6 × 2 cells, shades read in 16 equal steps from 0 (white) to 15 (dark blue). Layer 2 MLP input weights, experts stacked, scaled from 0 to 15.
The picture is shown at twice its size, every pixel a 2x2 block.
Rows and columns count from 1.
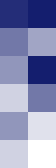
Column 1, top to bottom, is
14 9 7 3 7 3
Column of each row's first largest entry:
2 1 2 2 1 1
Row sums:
29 15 22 12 9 3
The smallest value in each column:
3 0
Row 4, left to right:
3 9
